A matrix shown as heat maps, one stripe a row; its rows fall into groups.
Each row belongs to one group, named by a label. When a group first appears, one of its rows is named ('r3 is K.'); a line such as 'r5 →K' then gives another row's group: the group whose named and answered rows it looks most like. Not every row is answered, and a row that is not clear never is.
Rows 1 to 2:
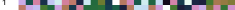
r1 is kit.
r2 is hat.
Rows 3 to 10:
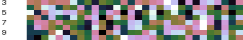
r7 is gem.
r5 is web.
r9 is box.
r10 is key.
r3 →hat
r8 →gem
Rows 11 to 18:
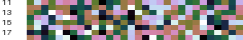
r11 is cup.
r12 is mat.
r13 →key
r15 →cup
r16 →web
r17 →box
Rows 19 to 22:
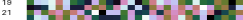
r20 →key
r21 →web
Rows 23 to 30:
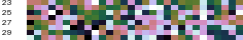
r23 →web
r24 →cup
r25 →key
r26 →cup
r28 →key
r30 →web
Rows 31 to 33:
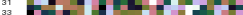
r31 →cup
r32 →box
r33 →box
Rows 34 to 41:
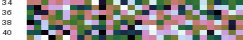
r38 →box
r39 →hat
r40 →box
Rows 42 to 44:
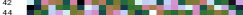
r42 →hat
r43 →box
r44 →kit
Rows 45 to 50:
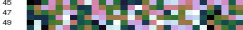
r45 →box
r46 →gem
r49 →mat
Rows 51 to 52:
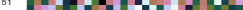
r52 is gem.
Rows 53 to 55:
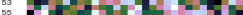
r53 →kit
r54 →gem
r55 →gem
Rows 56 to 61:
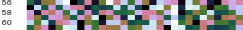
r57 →mat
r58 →hat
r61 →cup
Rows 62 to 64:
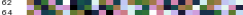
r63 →kit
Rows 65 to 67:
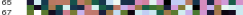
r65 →cup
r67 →cup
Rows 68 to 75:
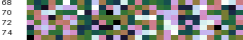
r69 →web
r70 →gem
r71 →hat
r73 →gem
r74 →hat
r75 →gem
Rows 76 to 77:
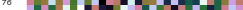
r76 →web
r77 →kit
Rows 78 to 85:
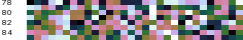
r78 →box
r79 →web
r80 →mat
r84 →hat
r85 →mat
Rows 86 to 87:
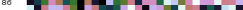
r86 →box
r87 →kit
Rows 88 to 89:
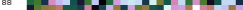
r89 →box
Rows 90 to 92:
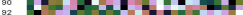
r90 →mat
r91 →mat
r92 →key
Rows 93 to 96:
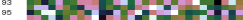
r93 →kit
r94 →cup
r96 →web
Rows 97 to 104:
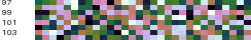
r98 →mat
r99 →key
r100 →hat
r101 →kit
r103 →gem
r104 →hat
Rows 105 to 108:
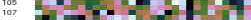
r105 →hat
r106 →hat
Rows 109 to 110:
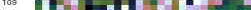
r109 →mat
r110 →mat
